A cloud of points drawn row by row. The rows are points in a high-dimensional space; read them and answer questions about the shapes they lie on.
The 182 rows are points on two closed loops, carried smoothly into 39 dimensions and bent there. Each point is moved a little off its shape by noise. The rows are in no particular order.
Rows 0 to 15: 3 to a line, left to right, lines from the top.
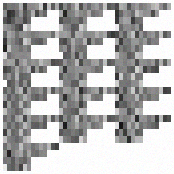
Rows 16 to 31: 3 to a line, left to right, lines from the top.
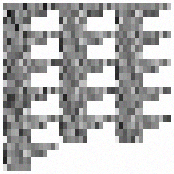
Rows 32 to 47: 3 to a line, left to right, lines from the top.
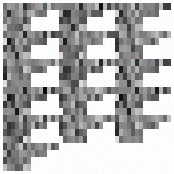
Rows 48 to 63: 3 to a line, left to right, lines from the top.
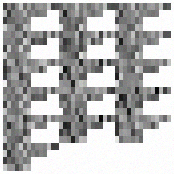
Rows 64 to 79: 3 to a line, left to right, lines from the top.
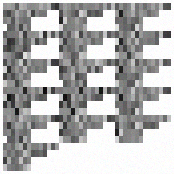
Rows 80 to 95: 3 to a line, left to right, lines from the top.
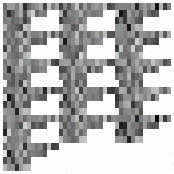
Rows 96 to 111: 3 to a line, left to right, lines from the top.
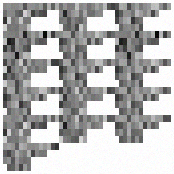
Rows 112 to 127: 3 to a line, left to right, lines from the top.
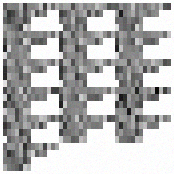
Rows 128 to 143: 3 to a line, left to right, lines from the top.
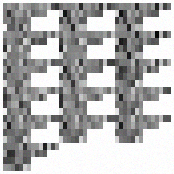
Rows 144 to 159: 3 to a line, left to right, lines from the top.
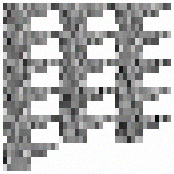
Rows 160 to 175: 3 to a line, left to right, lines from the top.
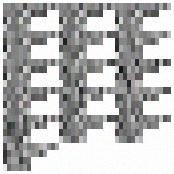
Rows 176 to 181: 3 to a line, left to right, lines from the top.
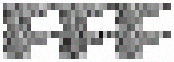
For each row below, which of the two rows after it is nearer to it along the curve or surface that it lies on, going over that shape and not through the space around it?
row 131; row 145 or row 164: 164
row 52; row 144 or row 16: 16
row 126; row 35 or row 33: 33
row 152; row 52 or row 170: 52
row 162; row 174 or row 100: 174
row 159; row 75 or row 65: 65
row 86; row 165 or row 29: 29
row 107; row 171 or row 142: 171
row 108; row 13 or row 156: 13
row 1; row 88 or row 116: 88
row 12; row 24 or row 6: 24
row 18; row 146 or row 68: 68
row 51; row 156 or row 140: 140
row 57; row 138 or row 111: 138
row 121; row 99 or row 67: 99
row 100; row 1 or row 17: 1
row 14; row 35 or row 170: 35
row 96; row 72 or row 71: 72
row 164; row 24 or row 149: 149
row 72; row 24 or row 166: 166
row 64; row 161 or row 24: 24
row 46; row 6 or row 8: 8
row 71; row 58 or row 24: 58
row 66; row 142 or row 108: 142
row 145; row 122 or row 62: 62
